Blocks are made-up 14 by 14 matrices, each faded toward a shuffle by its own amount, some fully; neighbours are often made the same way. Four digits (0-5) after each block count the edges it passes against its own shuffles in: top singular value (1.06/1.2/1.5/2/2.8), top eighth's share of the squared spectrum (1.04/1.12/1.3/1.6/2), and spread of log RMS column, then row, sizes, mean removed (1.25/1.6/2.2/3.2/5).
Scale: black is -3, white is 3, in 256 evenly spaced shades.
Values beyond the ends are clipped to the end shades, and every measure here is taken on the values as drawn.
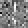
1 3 1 0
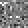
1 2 0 0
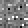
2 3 0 1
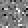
0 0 0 0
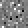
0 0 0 0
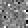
1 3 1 0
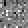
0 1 0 1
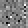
1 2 0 0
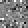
0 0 0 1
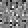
2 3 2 0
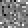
0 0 0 1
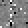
2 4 1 0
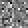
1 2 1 0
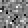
0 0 0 0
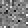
0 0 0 0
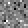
0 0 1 0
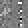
2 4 2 0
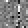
2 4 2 0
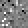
0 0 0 0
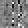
2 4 2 0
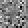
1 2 1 0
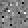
0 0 0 0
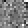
2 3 1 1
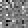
2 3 2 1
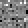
0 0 0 0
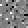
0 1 1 0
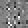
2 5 2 0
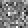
1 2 0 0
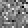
1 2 1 0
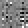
2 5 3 0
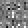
2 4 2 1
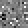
1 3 0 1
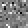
1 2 0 1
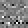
2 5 0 2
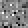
0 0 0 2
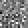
0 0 1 0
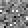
0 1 0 0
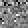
1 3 0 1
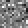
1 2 1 0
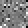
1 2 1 0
